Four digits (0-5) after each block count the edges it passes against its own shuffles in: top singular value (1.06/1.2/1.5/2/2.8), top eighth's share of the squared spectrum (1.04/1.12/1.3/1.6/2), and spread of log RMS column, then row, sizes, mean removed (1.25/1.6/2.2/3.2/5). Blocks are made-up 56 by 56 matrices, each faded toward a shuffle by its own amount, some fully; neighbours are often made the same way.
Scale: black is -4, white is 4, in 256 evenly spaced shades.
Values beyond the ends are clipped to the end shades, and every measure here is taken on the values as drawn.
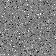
2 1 0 0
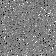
0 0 0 0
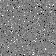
0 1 0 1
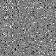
3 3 1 1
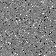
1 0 0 0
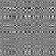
5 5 3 4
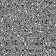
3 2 0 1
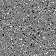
0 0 0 0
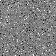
0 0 0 0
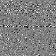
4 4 1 2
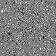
2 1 0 0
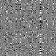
4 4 2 2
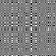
5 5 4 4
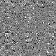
3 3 1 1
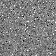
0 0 0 0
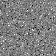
1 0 0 0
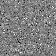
2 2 0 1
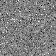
2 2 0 0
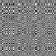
5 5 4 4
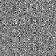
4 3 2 1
